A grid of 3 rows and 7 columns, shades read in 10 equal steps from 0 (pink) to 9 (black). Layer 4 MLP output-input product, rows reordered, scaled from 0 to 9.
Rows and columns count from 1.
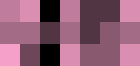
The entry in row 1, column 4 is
2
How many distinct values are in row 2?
3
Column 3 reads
9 6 9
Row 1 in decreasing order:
9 6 6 2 2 1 1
